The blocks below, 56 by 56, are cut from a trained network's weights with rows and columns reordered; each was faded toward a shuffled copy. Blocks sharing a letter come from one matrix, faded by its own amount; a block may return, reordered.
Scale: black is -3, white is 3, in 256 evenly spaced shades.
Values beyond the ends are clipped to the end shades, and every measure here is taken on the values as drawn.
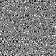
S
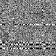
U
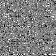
S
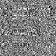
U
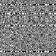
U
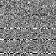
U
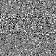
S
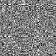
U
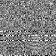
U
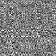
U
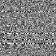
U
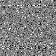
S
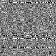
U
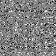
S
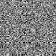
U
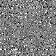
S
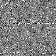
S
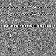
U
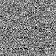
U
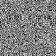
U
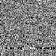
U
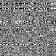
U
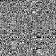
U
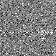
S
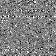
S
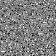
S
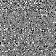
S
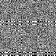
U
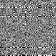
U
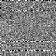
U
